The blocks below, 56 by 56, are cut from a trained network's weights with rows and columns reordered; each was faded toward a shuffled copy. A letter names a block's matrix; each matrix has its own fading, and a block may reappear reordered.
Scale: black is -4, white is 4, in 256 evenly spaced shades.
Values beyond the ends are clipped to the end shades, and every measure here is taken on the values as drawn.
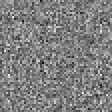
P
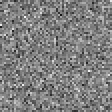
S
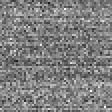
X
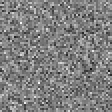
S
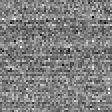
X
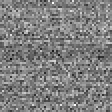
X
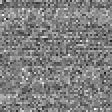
X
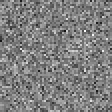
S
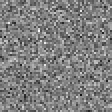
P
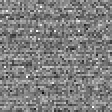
X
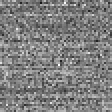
X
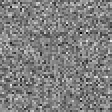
P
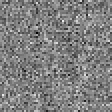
P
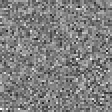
S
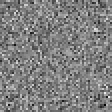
P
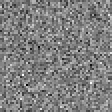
S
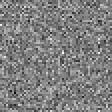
P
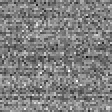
X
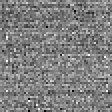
X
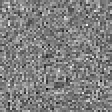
P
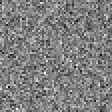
S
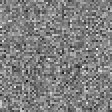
P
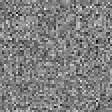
P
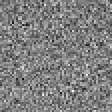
P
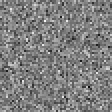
S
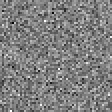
S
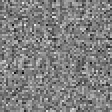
P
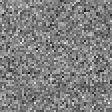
S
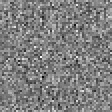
P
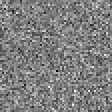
S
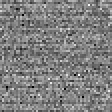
X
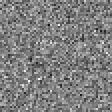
S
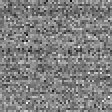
X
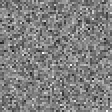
S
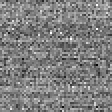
X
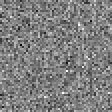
S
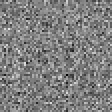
P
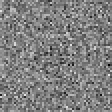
P
